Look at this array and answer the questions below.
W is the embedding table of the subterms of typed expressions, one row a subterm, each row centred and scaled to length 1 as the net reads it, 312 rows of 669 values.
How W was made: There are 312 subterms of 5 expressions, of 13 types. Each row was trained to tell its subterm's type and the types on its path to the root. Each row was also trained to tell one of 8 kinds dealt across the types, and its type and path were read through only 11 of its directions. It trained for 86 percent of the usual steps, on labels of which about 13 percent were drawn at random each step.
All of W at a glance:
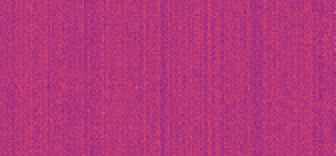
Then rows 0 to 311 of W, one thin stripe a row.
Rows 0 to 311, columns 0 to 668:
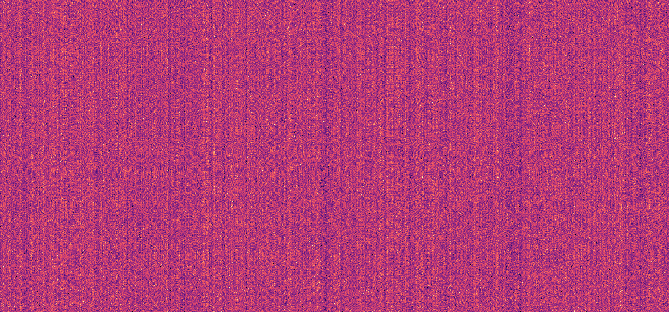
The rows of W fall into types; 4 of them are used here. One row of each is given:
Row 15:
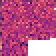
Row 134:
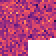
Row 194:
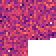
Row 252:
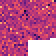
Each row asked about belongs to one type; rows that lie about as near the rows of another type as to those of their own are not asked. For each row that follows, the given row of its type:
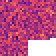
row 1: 252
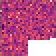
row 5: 194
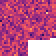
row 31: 134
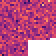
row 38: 252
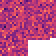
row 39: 252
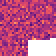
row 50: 15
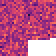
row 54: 15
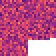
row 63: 15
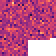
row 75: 134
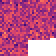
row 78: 194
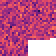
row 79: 194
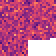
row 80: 252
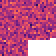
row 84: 15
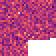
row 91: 15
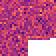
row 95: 252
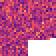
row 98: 134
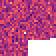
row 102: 15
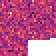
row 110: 15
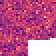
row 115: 134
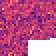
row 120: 134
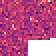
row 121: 252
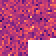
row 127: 134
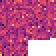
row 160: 15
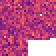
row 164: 252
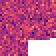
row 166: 134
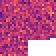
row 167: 252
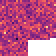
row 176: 15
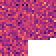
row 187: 15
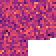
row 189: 134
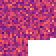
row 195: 194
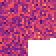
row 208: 194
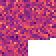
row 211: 15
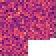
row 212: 194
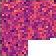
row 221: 252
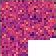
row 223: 134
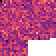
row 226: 15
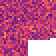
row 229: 194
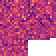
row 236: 15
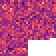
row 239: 134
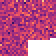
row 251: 194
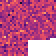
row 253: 252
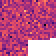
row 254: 15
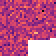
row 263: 15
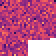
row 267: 252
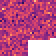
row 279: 134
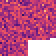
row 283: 252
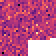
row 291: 134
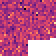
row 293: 194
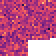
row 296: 15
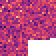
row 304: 252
